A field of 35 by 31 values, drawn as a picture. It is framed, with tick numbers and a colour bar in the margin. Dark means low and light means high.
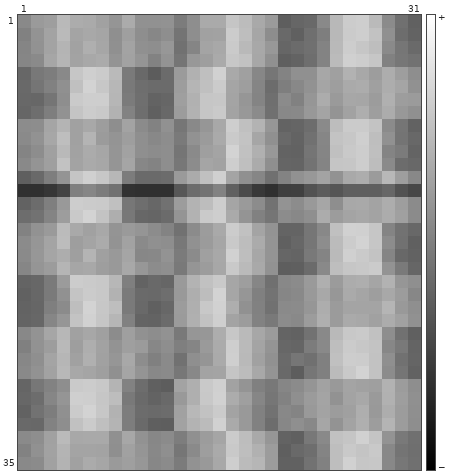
Slope: none. Average level on the scale: 60%. Stripes: upright, repeating 3 times. Histogram: bell-shaped. Odd lines: row 14.
